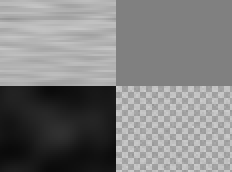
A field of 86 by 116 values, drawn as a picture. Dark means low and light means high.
The table splits into 2 rows of 2 panels. Panel 1,1: high, streaked across, faint in contrast. Panel 1,2: middling, flat. Panel 2,1: very low, smooth, faint in contrast. Panel 2,2: high, checkered.
